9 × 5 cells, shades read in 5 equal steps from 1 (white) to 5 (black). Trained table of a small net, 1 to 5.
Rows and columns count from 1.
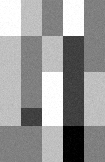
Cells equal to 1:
7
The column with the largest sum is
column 4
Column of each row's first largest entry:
3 3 4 4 4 4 2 4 4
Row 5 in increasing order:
1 2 2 3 4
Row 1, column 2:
2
